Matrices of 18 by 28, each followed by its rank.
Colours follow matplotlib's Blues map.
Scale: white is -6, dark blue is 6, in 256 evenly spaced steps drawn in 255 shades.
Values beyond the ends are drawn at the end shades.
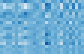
two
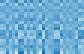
two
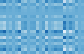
one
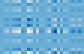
one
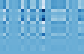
one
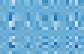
two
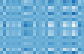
one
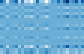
one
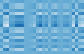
one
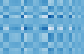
one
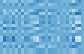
two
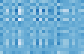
two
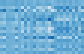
two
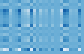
one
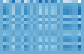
one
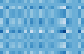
one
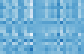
two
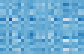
two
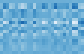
two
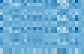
two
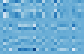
two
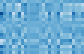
two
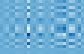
one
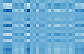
one
